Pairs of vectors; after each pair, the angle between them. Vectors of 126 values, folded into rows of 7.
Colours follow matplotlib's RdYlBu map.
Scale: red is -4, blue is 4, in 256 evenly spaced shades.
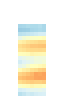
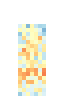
partly aligned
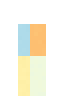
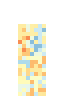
partly opposed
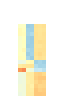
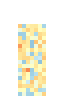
orthogonal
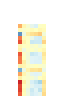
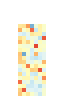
partly aligned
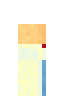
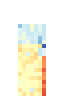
nearly opposite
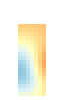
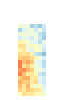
nearly opposite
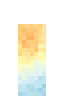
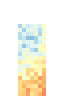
nearly opposite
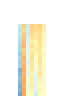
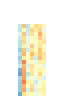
nearly parallel
